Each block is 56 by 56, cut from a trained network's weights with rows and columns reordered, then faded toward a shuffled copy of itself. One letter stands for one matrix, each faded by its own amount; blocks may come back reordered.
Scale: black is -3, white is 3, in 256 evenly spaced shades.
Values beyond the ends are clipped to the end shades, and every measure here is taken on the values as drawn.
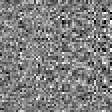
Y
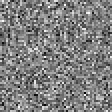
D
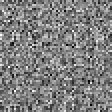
D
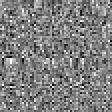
Y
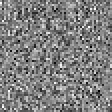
D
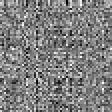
Y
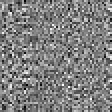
Y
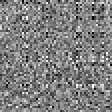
Y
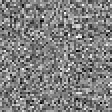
D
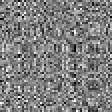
Y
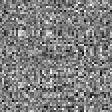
Y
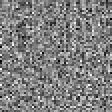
D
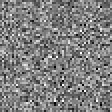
D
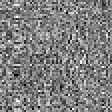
D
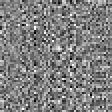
Y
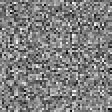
D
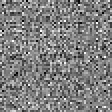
Y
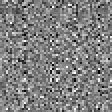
Y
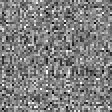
Y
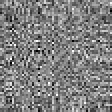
Y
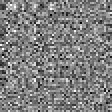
D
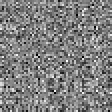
D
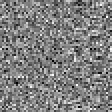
D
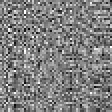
Y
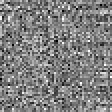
Y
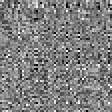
Y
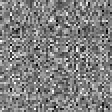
Y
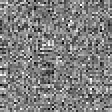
D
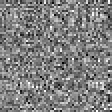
D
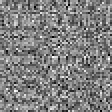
D
